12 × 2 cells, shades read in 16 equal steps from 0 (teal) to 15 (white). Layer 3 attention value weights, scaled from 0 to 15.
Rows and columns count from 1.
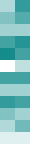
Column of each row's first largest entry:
1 1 1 1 2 1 1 1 2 2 1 1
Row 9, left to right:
2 3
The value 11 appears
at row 6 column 2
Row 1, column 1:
10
